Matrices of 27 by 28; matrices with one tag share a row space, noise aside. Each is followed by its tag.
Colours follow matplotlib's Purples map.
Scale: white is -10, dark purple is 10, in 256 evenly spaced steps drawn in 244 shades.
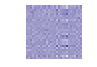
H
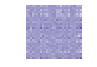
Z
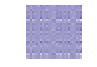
Z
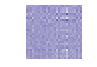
H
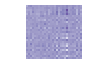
H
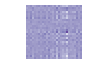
H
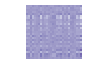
Z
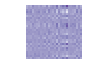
H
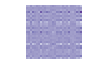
Z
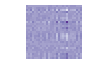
H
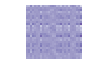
Z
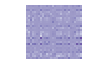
Z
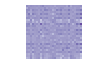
Z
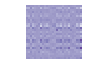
Z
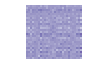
Z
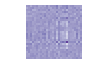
H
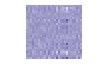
H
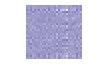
H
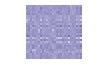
Z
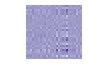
H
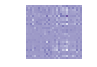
H
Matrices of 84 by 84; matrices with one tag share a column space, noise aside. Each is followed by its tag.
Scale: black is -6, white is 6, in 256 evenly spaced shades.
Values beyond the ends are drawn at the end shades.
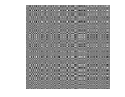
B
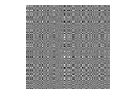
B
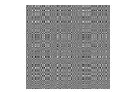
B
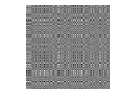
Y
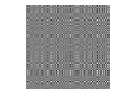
Y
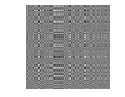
B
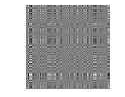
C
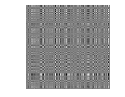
C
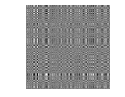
C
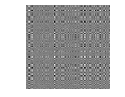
B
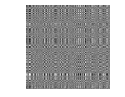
C
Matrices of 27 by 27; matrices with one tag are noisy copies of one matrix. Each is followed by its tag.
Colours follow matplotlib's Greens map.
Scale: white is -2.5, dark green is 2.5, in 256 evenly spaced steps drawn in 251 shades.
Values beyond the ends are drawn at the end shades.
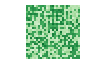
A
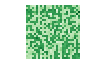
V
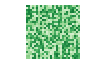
V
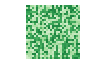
V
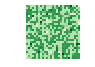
V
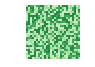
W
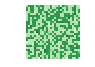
W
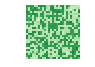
A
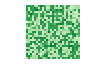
A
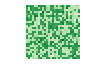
A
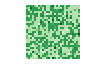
A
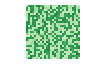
W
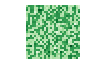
W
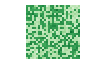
A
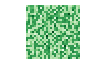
W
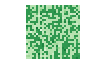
V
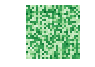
V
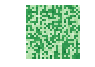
V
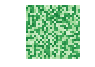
W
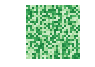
V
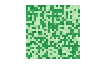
A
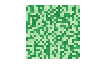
W
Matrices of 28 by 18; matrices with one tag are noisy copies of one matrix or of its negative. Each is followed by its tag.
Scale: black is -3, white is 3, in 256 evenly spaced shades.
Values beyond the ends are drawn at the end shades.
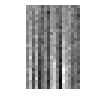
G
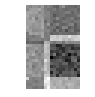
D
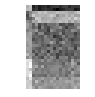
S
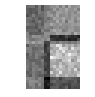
D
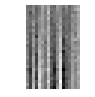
G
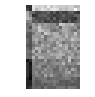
S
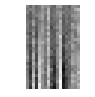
G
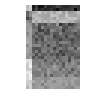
S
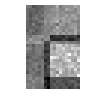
D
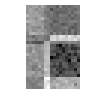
D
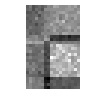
D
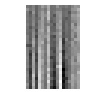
G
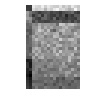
S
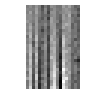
G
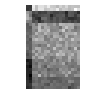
S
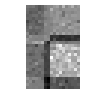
D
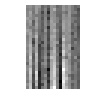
G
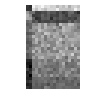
S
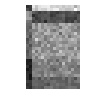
S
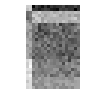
S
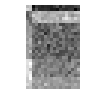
S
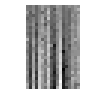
G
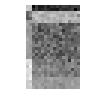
S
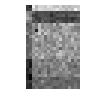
S
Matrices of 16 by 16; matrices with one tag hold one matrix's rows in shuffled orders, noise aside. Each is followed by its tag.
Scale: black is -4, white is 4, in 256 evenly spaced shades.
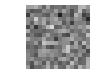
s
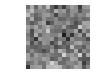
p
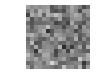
p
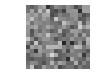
p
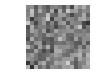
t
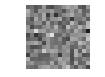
s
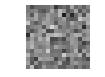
p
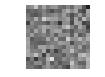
s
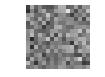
t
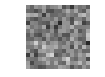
s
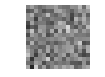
t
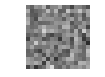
s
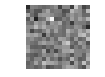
s
